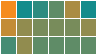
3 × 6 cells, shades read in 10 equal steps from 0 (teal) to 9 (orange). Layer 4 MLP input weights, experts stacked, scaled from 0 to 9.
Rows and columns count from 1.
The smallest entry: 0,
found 2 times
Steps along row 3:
up down same same same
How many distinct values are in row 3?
3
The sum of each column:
18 10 8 10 13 8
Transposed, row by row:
9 7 2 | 0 5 5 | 1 4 3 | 3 4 3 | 6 4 3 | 0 5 3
